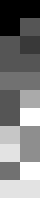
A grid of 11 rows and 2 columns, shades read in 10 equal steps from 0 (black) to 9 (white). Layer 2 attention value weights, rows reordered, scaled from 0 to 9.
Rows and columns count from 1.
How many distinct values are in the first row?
1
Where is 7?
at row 8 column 1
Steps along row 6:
up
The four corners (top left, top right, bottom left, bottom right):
0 0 8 8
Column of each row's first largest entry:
1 2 1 1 1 2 2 1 1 2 1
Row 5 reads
4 4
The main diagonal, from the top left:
0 3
